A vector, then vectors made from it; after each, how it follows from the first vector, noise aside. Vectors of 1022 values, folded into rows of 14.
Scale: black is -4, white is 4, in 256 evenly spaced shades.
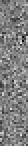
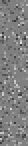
partly zeroed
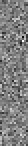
sign-scrambled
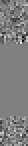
partly zeroed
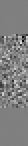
partly zeroed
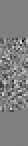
partly zeroed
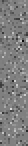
partly zeroed
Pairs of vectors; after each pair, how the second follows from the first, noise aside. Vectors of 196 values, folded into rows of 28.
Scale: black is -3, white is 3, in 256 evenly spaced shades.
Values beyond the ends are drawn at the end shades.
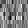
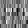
reversed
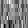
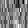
reversed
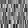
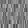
shrunk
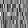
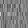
shrunk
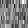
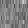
shrunk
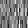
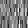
copied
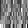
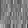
shrunk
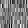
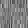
shrunk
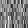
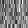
reversed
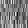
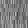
shrunk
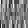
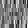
reversed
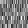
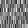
reversed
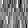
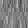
shrunk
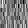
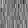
shrunk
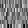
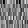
reversed
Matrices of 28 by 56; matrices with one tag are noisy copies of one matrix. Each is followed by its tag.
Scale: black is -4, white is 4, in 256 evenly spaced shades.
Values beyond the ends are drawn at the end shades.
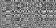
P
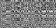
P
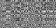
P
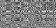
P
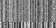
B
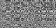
P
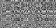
P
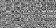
P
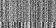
B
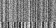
B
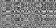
P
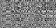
P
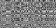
P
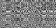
P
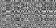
P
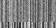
B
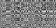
P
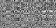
P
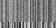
B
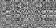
P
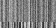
B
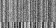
B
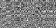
P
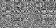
P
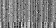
B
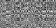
P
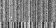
B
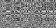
P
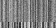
B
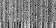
B
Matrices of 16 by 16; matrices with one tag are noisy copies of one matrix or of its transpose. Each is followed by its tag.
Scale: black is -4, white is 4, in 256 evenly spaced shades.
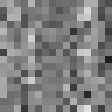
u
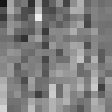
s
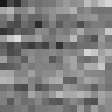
s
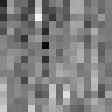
s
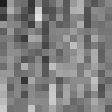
s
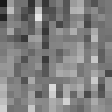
s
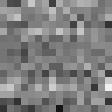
u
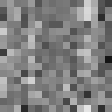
u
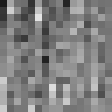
s
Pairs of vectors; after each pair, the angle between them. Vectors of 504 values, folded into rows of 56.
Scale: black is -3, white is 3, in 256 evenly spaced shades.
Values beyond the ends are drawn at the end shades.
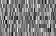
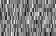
partly opposed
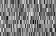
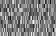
partly opposed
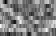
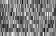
partly opposed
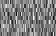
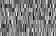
nearly opposite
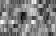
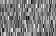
orthogonal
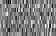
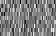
orthogonal
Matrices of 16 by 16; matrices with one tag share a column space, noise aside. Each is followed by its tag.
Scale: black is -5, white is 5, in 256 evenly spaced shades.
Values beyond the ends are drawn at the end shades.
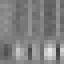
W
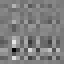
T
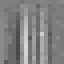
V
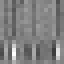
W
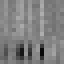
W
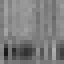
W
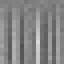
V
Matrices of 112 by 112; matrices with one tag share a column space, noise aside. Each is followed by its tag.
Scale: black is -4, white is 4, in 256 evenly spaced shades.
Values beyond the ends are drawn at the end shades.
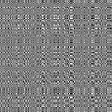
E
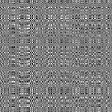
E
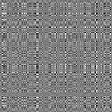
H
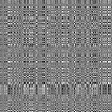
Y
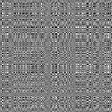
H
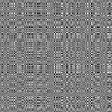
H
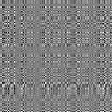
Y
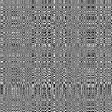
Y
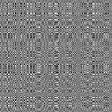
H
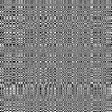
Y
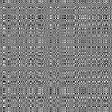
E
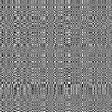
Y
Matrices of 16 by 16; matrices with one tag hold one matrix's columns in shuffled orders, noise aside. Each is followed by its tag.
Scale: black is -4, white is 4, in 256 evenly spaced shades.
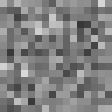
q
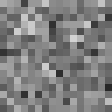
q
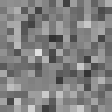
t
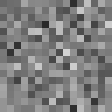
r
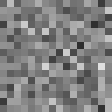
r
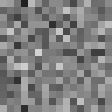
r
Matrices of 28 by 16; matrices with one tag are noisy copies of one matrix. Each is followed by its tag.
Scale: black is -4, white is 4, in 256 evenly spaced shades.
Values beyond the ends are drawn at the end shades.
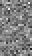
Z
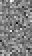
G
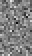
G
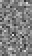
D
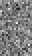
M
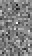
M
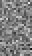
Z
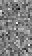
M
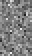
G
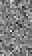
G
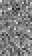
M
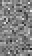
Z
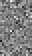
G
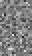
D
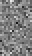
G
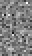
D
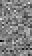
Z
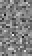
D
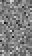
G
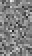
G
